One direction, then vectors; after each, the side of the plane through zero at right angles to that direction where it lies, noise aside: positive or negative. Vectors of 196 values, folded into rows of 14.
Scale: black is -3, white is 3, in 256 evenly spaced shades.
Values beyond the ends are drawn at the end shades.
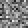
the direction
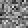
positive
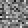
positive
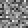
positive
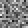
negative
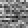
negative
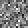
negative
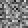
positive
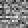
positive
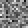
negative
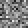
positive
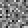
negative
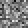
positive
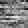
positive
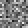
negative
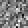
negative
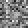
positive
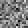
positive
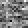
positive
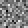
negative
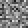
positive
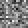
positive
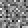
negative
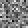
negative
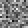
negative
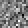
negative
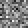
positive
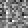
positive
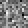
positive
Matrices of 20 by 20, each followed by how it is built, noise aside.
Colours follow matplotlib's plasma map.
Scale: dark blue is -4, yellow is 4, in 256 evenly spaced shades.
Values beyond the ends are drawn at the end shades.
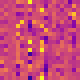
uneven columns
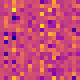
uneven columns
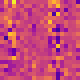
uneven columns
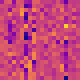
uneven columns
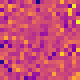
noise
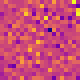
noise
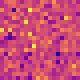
noise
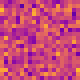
noise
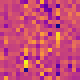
uneven columns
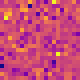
noise
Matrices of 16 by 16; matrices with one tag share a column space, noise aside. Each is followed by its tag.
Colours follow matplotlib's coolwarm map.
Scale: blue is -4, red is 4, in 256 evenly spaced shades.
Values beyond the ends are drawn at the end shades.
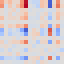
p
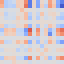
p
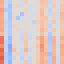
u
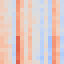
u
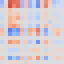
p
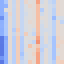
u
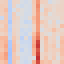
u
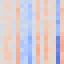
u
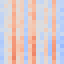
u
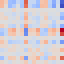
p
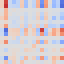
p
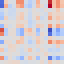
p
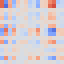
p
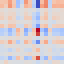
p
